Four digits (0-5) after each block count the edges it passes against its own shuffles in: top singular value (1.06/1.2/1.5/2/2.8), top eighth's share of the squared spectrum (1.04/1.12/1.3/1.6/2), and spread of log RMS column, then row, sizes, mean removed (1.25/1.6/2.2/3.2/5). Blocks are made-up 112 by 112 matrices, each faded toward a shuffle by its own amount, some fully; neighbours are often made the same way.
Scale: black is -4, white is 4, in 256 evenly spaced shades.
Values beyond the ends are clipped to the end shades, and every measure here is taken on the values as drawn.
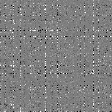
3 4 3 3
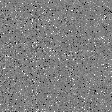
1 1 1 1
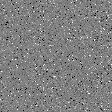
1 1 1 1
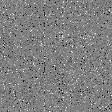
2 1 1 1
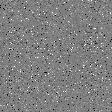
1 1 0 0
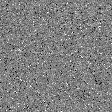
2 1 0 0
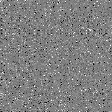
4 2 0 1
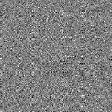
4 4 2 2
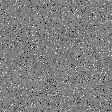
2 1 0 0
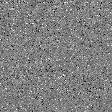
1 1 0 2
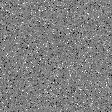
0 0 0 0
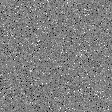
0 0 0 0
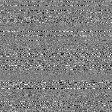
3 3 0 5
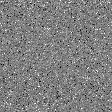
0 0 0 0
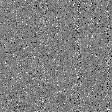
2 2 2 0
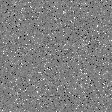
2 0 0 0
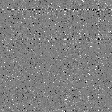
4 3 1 2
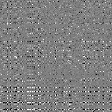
5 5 3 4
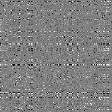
5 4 3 3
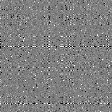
5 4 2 3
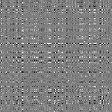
5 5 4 4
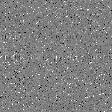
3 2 1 1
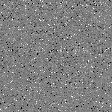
3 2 0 1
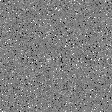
3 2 0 0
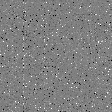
2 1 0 0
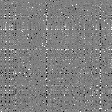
5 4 3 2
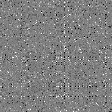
4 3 2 2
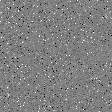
2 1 0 0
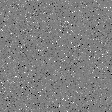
0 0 0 0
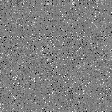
4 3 1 1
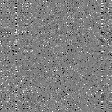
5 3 2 2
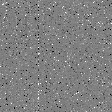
3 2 1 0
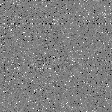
3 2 1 1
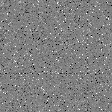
3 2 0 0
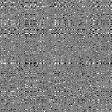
5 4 3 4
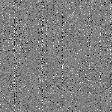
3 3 3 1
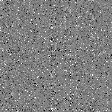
1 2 2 1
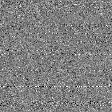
2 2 0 3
